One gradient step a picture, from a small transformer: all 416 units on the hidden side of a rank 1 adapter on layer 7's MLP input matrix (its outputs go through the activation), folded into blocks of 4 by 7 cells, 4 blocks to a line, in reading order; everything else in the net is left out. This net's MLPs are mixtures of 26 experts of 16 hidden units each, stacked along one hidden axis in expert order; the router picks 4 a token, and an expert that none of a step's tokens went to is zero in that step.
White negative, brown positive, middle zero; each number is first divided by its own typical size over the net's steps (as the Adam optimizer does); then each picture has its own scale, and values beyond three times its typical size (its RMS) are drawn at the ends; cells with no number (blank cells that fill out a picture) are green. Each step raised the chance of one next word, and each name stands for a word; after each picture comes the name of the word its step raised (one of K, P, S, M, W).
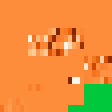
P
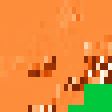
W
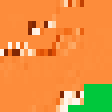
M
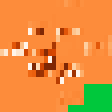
W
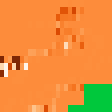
P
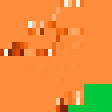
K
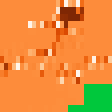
K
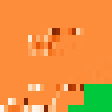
P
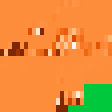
K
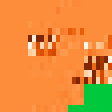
M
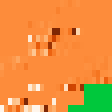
P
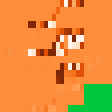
M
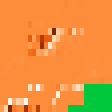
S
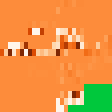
S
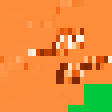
M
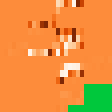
P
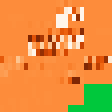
M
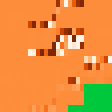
M
